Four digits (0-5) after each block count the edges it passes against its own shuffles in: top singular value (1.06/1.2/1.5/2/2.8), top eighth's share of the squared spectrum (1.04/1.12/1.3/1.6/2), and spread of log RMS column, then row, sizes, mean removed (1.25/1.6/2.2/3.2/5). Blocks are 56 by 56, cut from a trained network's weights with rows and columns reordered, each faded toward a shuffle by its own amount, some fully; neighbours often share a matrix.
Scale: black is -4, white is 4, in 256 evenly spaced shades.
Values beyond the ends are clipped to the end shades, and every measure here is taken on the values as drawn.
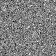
0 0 0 0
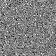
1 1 0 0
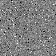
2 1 0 0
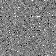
2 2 0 1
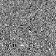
3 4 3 2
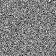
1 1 0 0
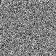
0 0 0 0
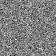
1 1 0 0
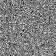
0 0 0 0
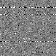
4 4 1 2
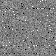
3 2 0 1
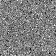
0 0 0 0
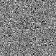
2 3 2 2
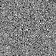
1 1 0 0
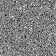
0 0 0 0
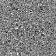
2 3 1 1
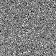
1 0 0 0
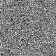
2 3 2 0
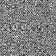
2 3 1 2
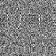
3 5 2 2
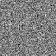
3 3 1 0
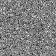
1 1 0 0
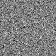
1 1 0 0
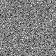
1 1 0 0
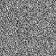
3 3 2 1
